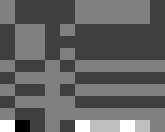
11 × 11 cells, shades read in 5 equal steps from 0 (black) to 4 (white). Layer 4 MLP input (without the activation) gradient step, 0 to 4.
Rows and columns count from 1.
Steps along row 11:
down up up down up down same up down down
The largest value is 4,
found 3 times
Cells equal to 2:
55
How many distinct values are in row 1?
2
